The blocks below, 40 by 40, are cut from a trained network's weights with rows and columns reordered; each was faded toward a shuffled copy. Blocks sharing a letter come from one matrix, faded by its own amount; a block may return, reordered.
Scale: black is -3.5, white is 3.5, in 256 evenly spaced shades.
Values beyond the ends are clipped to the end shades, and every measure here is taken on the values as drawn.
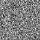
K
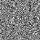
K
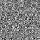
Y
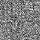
Y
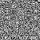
Y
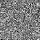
Y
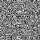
Y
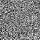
Y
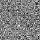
K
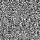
Y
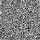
K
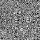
K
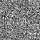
K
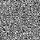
K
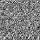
Y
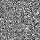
Y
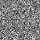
K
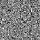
K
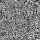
K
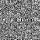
Y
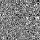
K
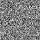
Y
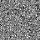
K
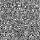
Y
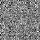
K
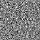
K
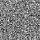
Y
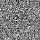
K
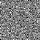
K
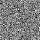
Y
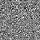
Y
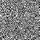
K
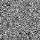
K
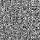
Y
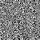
Y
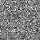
Y
